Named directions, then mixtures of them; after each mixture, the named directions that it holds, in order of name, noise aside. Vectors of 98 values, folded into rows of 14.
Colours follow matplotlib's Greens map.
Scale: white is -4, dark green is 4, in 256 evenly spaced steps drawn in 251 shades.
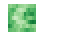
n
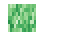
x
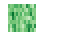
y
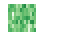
x, y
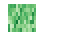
x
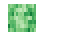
n, y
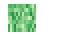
x, y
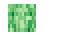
n, y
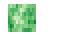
n, x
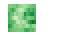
n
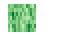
y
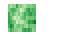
n, x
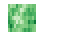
n, x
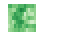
n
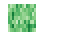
x, y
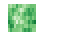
n, x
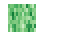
y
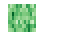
x, y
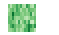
x, y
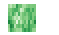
n, x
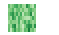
y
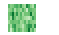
y
